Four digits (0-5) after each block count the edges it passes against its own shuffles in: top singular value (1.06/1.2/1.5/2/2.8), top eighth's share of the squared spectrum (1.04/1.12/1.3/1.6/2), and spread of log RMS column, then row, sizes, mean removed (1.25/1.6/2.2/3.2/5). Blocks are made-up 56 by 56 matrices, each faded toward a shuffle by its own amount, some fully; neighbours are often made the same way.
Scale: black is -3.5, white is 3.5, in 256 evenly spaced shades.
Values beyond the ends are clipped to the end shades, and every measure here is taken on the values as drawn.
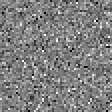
2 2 0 0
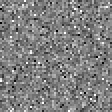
0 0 0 0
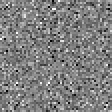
3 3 1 1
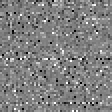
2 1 0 2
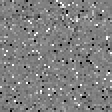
0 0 0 0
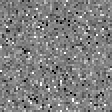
0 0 0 0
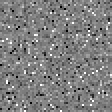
0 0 0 0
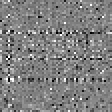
4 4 2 3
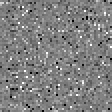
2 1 0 0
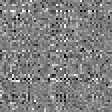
4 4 2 3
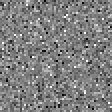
0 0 0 0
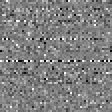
3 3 0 3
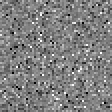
0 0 0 0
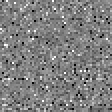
1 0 0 0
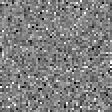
2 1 0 1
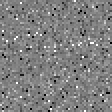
0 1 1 0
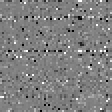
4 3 0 1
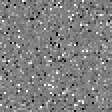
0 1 0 0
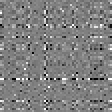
5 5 3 3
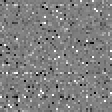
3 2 0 0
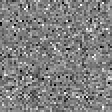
3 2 0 2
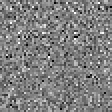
3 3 1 2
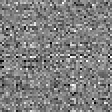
4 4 2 3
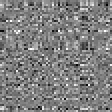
4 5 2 3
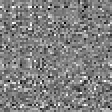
3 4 1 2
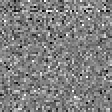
3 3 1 2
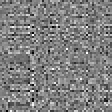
4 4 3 3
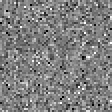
3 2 1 0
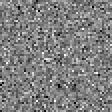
1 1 0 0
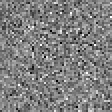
3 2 1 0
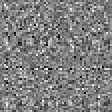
4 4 2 2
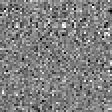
3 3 1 1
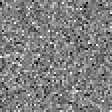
1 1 0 0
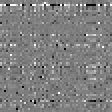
4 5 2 3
